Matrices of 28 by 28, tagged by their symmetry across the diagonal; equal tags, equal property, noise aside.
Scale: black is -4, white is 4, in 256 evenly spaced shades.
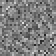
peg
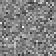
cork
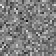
cork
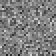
cork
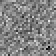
peg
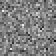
cork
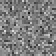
cork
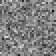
cork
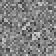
peg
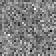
peg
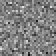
cork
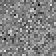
peg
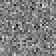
cork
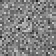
peg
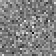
peg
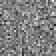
cork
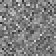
peg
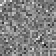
peg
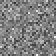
peg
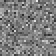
cork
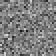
cork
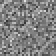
peg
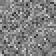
peg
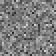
peg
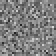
cork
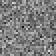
cork
